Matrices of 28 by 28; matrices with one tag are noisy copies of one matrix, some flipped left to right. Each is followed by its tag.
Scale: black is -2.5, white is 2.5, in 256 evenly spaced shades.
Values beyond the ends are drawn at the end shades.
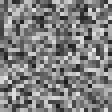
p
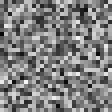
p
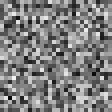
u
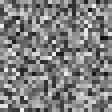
u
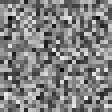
u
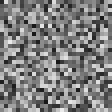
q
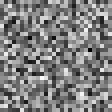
u
